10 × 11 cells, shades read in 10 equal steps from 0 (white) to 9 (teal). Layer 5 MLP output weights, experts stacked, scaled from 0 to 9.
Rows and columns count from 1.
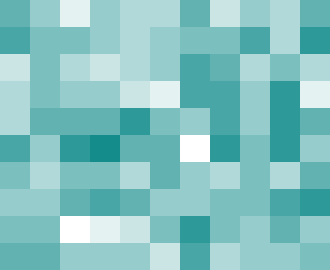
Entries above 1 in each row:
10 11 11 9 11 10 11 11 9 11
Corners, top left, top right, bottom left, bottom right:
6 6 6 5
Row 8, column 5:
6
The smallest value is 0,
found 2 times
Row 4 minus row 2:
-4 0 -1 0 -1 -3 2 2 -3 5 -7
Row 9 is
5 5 0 1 2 5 8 5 4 6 4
